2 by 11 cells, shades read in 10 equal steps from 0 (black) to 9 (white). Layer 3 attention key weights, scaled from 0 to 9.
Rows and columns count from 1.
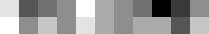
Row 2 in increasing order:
3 5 5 5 6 6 6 7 7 8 9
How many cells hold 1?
0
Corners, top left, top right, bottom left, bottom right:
8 5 9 7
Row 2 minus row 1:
1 2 3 0 -1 0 0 2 6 1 2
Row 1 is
8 3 4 5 9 6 5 4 0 2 5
